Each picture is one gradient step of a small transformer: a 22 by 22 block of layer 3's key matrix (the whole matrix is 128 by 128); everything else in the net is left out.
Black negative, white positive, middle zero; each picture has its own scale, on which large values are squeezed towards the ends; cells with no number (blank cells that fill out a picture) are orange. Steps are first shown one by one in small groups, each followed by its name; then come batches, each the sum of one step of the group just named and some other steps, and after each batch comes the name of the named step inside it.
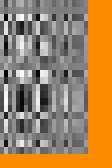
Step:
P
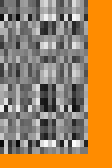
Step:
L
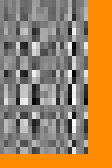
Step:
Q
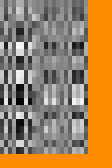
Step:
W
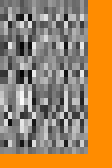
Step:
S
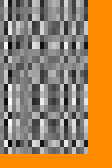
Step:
W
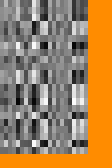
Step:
W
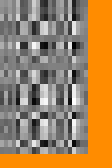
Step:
Q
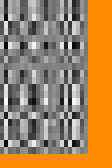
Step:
S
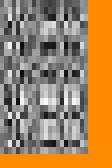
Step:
S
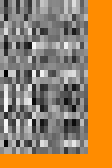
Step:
Q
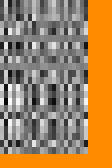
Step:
S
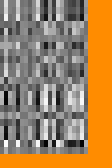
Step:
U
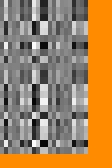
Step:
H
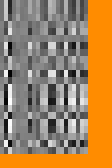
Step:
U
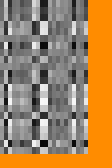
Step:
H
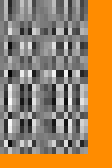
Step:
U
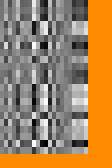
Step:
H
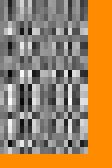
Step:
U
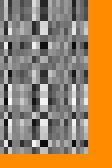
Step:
H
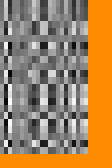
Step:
H
